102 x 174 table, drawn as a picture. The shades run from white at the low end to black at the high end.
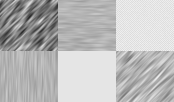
The table splits into 2 rows of 3 panels. Panel 1,1: middling, slanting up to the right, strong in contrast. Panel 1,2: low, streaked across, faint in contrast. Panel 1,3: very low, checkered, faint in contrast. Panel 2,1: low, streaked downward, faint in contrast. Panel 2,2: very low, flat. Panel 2,3: low, slanting up to the right.
